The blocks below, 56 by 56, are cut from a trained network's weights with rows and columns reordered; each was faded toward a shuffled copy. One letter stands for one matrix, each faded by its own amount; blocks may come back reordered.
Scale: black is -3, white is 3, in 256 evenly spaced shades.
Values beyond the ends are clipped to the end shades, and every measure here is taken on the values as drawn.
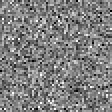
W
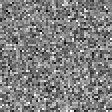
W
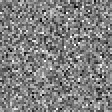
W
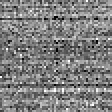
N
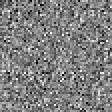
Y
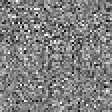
Y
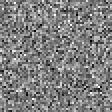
W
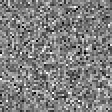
W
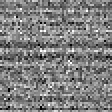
N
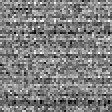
N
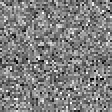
W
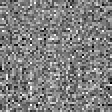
Y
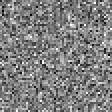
W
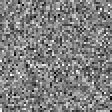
W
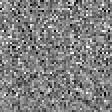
Y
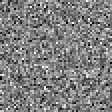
W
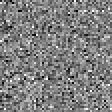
Y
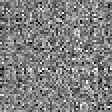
Y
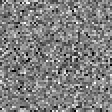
Y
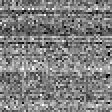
N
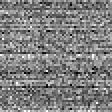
N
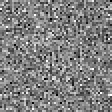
W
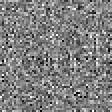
Y
